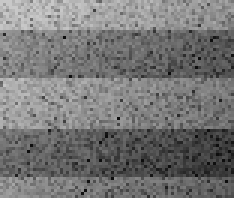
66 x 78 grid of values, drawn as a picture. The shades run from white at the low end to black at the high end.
The ninth with the highest average is the bottom right. There is an overall slope up to the bottom right. Stripes running across repeat 2 times from top to bottom.
